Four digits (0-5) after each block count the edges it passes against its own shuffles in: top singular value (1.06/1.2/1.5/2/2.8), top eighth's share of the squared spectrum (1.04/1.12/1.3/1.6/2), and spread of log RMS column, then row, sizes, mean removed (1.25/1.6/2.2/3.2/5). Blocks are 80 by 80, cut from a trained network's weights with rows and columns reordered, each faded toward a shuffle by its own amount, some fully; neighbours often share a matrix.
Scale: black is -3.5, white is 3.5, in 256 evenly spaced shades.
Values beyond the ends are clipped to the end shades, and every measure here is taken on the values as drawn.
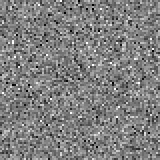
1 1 0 0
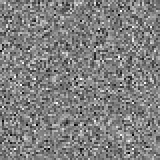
3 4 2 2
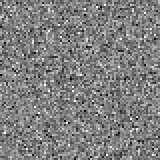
0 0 0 0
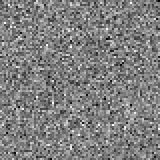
2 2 0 1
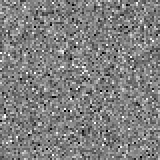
0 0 0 0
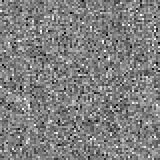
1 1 0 0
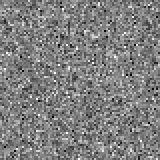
0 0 0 0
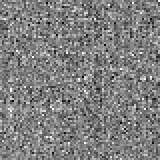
2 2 0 2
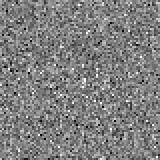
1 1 0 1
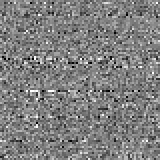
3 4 1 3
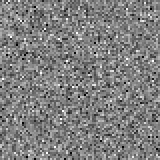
0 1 0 0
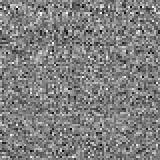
3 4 2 3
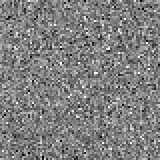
2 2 0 0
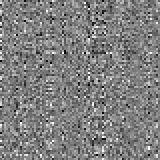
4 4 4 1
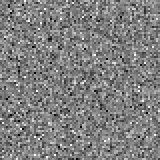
2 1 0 0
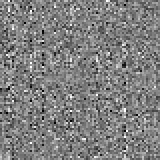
3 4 3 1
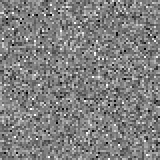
0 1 0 0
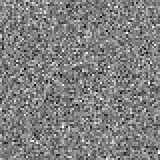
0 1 0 0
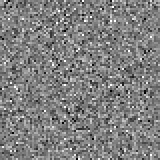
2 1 1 0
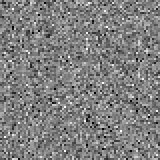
2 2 1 0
